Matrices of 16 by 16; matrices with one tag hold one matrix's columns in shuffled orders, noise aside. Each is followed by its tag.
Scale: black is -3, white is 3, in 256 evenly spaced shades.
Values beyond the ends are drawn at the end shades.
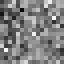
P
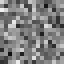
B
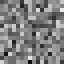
B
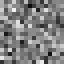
B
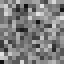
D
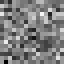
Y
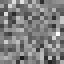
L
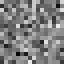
B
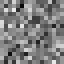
B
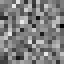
L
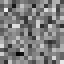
B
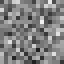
L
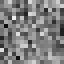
P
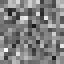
P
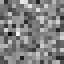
L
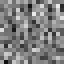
D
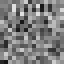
D
